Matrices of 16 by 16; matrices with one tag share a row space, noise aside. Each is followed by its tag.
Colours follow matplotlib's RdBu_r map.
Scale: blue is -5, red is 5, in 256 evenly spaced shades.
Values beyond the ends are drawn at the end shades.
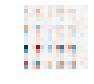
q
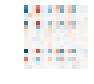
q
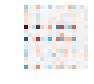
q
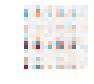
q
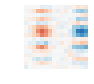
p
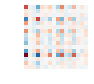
q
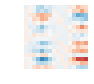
p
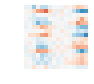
p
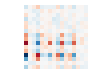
q
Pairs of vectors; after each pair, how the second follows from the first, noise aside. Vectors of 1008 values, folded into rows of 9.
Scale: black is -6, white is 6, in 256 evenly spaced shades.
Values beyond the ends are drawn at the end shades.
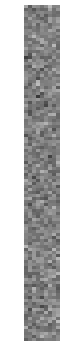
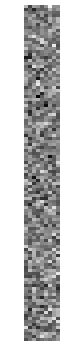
scaled up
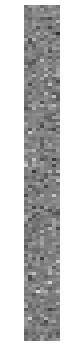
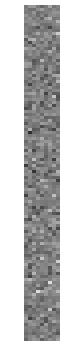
sign-scrambled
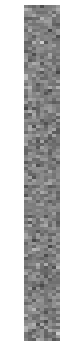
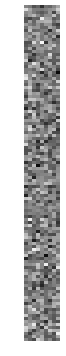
scaled up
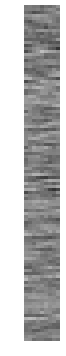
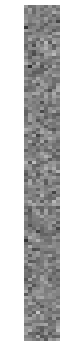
shuffled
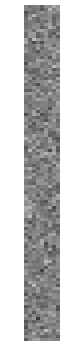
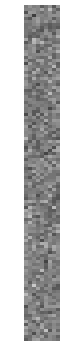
sign-scrambled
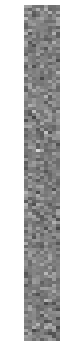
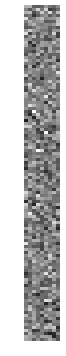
scaled up
